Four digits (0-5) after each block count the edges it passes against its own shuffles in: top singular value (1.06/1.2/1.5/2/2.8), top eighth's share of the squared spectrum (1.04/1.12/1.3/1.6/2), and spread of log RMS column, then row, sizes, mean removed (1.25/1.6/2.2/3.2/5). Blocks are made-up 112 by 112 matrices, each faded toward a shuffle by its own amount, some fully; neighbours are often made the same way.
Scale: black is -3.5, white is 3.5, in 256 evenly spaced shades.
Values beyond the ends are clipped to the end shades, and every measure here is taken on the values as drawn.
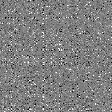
4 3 2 2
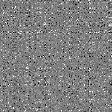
4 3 2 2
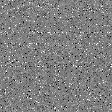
3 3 1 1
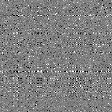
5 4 2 3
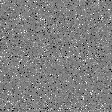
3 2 0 1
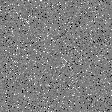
0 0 0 0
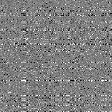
5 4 2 3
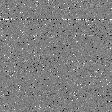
4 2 0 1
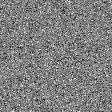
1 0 0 0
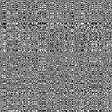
5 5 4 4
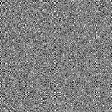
4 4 3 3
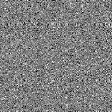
4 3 2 2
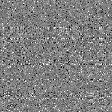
4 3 1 2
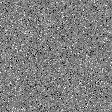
2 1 0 0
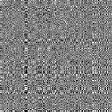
5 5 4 4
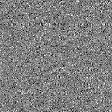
4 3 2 2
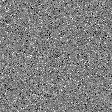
2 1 0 0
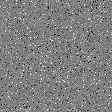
0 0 0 0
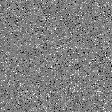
3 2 1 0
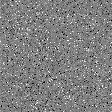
2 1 0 0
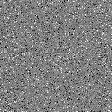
3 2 1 0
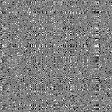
5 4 3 3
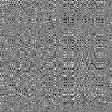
5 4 3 3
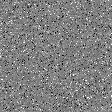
0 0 0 0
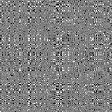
5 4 3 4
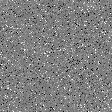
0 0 0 0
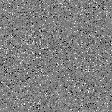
4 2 1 1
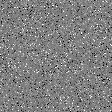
0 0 0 0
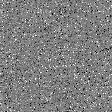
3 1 0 0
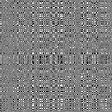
5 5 4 4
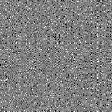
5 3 2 2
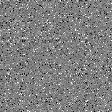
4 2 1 1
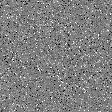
2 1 0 0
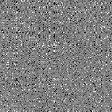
5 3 3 2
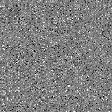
4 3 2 1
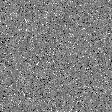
2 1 0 0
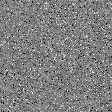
0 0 0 0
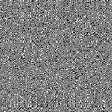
4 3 2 2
